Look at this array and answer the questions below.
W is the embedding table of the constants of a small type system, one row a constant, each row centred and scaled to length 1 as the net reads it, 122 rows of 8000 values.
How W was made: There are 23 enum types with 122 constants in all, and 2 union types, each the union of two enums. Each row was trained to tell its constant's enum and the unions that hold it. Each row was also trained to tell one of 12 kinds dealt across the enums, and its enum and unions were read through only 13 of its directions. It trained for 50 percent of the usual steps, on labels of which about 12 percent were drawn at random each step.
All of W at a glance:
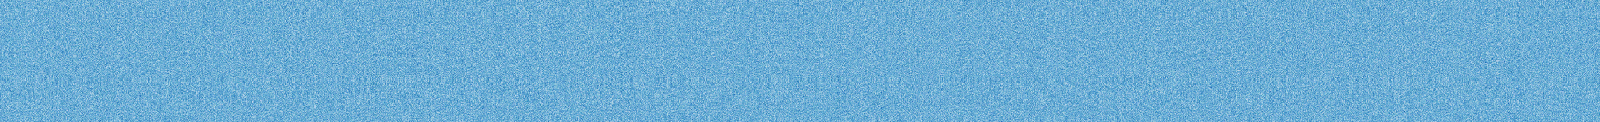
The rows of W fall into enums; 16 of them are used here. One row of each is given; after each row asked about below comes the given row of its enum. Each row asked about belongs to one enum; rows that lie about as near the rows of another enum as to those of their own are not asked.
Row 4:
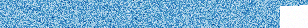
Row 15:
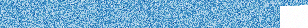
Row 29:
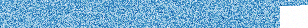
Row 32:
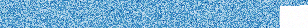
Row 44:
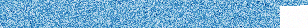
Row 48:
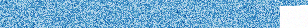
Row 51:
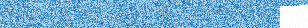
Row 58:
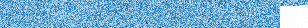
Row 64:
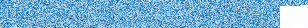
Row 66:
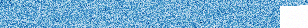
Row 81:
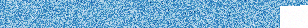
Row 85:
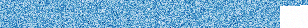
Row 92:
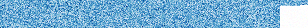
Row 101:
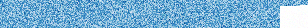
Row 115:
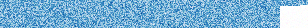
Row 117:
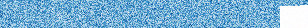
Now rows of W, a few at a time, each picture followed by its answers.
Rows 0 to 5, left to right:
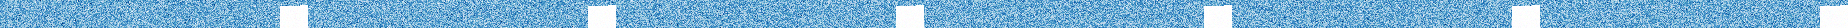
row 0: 29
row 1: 115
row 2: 4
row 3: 81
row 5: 15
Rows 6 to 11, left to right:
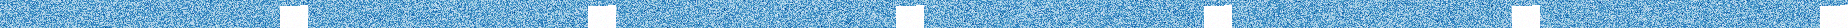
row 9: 51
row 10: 44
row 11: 51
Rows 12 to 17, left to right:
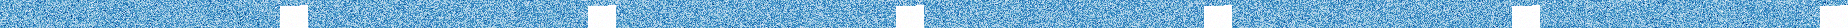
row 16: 15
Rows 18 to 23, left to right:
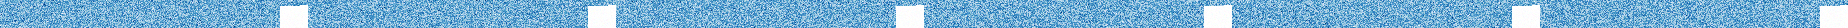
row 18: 51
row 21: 4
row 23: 117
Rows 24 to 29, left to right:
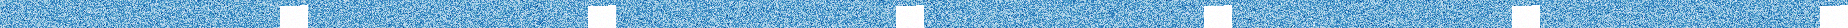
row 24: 48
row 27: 15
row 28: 32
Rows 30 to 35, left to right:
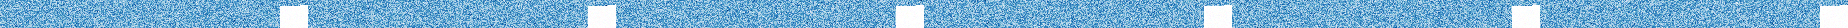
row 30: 115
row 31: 32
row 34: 115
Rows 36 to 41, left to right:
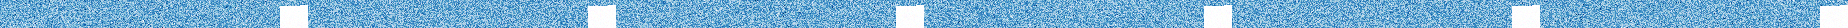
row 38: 81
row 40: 29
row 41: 64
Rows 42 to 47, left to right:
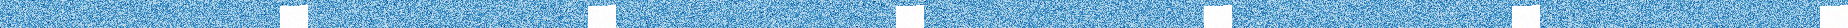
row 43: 4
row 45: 32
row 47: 15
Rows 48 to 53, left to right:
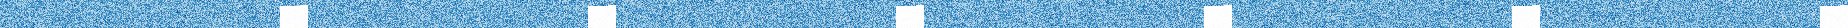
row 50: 29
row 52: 115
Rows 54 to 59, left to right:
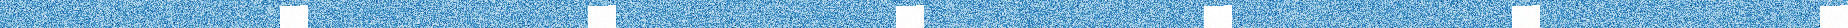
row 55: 44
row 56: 29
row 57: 32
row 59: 64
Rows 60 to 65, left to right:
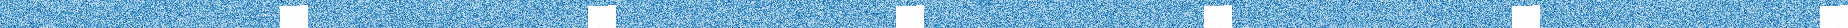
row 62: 81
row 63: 85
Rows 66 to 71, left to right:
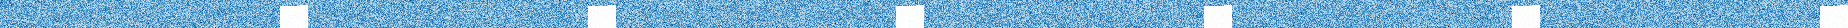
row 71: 101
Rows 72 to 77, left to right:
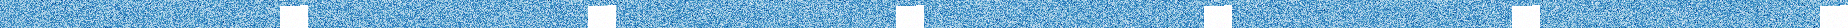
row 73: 4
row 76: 44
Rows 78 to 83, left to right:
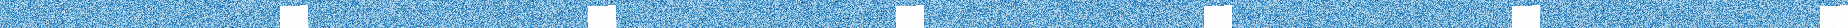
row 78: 51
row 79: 117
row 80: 117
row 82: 51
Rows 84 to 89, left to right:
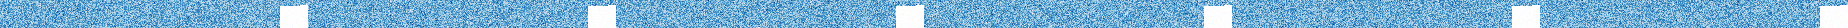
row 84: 101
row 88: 81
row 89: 15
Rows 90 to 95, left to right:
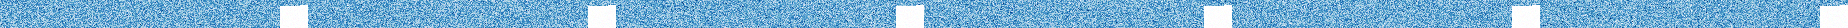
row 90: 64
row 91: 44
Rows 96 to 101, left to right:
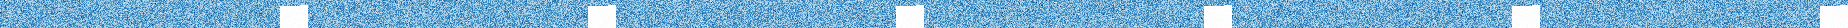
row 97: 101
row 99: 117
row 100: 44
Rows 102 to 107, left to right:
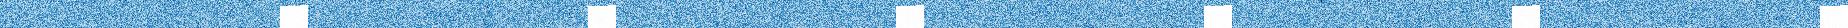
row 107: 44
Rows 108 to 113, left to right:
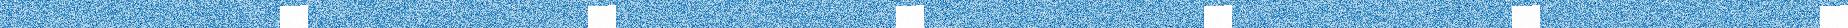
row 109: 85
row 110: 29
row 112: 115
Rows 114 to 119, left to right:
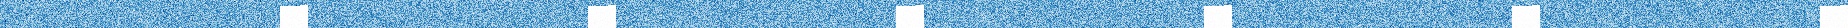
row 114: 51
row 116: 32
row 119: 117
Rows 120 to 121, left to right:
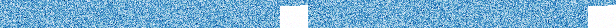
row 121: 4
